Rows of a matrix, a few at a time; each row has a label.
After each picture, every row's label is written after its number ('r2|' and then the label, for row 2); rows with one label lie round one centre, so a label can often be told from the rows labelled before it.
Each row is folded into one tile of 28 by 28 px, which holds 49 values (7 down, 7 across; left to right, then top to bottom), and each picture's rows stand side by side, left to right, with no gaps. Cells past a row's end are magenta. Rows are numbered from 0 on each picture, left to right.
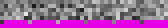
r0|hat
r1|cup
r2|cup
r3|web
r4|web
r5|hat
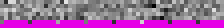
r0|web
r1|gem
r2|web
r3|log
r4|hat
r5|cup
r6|hat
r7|hat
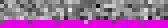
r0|hat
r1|hat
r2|web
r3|cup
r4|gem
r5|web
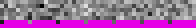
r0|hat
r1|cup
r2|hat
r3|gem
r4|log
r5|hat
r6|hat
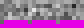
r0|log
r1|gem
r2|gem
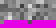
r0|log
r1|gem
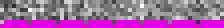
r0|cup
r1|web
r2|web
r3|gem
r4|hat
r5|gem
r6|log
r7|hat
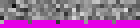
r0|cup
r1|log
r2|hat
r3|gem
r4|web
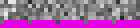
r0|web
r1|hat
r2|hat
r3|log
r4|web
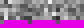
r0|web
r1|hat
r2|log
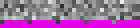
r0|hat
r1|hat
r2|hat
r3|hat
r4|web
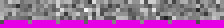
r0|gem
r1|log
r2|gem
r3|web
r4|log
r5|web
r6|log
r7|hat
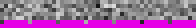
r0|hat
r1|gem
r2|gem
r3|cup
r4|gem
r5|hat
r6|log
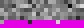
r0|cup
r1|hat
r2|cup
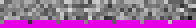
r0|log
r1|log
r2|web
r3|web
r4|log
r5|gem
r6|cup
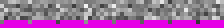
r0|gem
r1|log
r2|gem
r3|gem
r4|gem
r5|log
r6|hat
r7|hat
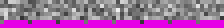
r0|web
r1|hat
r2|hat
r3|log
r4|web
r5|hat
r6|gem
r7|hat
